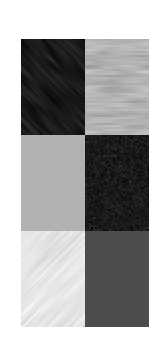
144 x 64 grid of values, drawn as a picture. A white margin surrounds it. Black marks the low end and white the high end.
It is made of 3 by 2 panels. Panel 1,1: very low, slanting down to the right, faint in contrast. Panel 1,2: high, streaked across, faint in contrast. Panel 2,1: high, flat. Panel 2,2: very low, fine-grained, faint in contrast. Panel 3,1: very high, slanting up to the right, faint in contrast. Panel 3,2: low, flat.
